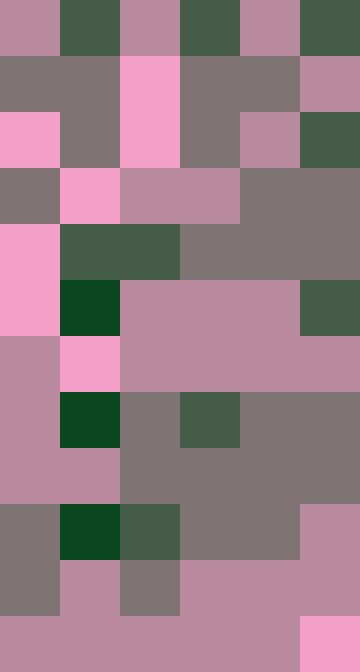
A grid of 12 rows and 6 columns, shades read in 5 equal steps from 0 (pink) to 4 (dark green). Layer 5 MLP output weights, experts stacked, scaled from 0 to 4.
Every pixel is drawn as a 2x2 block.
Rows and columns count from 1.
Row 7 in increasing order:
0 1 1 1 1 1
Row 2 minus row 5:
2 -1 -3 0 0 -1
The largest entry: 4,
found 3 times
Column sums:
13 25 17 21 18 21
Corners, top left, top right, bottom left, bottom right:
1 3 1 0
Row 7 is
1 0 1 1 1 1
